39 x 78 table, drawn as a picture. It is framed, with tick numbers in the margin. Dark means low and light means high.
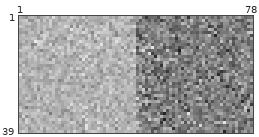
It is made of 1 by 2 panels. Panel 1,1: high, fine-grained. Panel 1,2: middling, fine-grained, strong in contrast.
